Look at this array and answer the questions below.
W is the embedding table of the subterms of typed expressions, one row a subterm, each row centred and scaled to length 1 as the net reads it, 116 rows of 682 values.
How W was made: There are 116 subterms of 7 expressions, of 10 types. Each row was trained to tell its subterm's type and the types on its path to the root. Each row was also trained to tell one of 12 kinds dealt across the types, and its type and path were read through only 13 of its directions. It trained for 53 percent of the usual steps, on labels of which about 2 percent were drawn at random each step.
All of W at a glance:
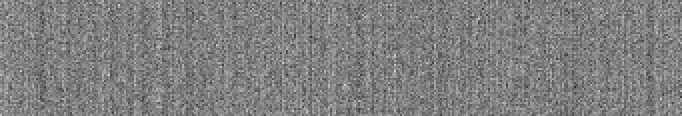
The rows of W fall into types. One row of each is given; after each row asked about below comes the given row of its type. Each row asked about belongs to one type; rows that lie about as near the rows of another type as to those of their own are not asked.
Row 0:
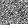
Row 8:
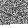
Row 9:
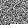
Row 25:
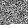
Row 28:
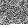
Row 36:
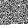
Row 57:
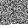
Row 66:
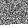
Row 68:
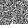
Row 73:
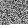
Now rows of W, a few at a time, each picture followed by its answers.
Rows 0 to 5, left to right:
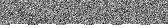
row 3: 28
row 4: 57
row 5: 73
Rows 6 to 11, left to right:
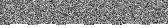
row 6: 25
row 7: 36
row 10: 73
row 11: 8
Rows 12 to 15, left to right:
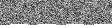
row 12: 9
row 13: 57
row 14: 8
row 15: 73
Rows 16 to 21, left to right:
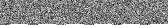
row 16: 9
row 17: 9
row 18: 8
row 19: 28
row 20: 57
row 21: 68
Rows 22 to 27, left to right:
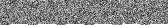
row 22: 57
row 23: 28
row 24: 36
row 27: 8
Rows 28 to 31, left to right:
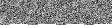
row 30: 28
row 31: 0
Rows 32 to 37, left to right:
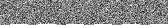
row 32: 28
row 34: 36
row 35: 36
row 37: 57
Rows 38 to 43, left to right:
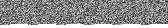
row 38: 73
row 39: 66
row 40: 73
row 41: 68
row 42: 25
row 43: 57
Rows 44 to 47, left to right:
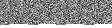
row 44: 36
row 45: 25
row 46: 36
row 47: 0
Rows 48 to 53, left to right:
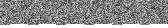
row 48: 73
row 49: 68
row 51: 68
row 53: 8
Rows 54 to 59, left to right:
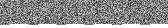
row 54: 73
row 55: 68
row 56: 57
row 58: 36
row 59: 25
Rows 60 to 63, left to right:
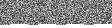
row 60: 9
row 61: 57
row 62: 36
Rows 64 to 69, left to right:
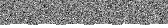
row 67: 73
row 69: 36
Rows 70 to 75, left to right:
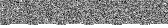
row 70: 57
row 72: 8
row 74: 73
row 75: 73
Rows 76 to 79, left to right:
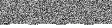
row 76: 36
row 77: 8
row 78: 25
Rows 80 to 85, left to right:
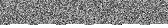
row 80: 36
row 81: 0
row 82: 68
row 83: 8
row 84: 28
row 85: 28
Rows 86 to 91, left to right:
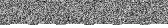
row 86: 68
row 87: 28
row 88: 68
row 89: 9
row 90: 57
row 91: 25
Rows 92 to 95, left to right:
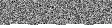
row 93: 68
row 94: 28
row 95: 0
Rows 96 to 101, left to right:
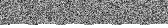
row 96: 25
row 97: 28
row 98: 57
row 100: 0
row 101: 73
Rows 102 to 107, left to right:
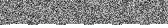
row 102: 25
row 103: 68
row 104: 28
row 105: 36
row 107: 28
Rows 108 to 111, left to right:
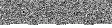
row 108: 73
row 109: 8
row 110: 25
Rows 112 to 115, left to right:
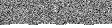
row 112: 68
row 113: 25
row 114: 68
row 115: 66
